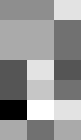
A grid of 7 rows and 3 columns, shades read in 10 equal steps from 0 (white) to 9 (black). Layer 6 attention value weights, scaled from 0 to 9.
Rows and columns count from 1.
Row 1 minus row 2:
1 1 -4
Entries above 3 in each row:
2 1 1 2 2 1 1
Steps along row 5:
down up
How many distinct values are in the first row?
2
